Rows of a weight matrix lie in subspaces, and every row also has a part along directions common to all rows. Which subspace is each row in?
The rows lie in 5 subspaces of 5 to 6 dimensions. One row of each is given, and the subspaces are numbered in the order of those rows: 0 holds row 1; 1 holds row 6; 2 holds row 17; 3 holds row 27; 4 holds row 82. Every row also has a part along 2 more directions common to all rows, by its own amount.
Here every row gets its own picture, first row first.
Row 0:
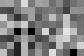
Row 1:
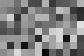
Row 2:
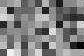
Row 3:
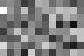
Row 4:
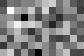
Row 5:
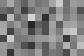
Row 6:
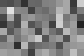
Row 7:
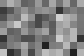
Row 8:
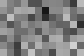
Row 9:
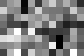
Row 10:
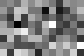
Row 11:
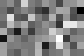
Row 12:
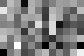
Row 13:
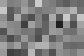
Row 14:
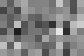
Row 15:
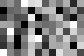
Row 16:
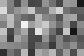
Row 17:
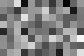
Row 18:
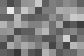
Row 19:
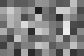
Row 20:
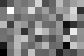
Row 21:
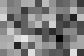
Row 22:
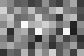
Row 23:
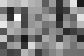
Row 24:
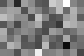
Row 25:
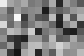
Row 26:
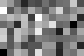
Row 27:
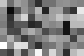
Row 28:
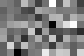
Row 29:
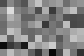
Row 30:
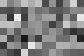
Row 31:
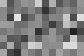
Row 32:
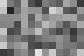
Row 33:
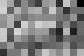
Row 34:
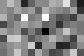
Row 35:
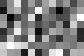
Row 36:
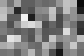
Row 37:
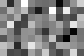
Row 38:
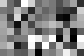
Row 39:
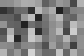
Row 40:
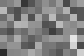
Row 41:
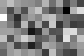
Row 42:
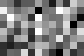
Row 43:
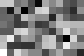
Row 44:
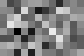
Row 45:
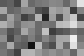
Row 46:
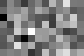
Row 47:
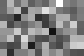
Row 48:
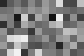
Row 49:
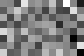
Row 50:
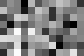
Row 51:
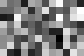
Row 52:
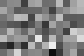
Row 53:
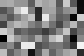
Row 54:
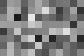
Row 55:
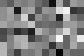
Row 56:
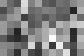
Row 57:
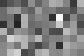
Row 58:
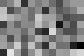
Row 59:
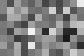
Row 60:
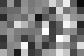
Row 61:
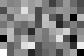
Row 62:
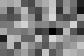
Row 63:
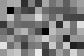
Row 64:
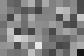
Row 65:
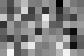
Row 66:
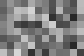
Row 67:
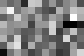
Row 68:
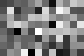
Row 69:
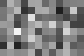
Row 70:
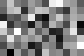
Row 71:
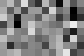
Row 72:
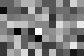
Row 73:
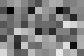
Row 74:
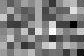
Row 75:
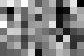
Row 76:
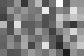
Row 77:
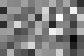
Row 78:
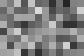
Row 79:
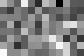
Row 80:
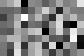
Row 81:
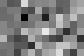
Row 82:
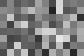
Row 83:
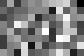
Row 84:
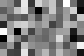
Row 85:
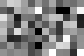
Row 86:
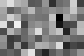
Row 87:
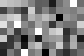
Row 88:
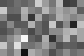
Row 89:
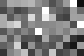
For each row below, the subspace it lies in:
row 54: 3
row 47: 0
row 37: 4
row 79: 0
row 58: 0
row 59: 4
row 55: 2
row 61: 2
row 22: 3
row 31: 1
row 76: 0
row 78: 2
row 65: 0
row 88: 1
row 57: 1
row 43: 0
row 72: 1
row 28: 2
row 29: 3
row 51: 0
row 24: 2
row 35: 3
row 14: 3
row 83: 4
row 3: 1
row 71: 0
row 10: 2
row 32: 3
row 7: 4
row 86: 1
